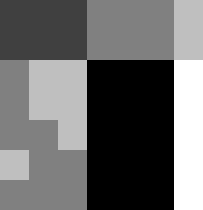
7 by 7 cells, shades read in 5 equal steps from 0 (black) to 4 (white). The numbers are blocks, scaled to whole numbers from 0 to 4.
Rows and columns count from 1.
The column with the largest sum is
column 7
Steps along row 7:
same same down same same up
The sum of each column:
13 14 15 4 4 4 26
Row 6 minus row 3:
1 -1 -1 0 0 0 0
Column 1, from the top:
1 1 2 2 2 3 2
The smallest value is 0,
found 15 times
